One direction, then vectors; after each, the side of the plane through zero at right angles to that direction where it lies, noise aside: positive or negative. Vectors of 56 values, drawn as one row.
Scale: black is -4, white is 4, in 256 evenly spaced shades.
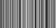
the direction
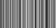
positive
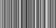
negative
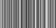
negative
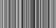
negative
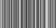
negative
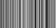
positive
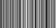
positive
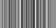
negative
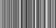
negative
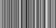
negative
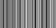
positive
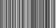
positive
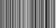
positive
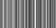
negative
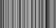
positive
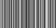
negative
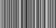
negative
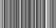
negative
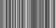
positive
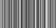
negative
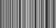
positive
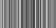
negative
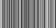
negative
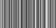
negative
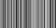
negative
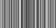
negative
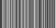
positive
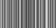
negative
